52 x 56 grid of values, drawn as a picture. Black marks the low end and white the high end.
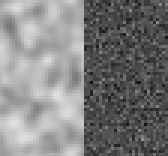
It is made of 1 by 2 panels. Panel 1,1: high, blotchy. Panel 1,2: low, fine-grained.
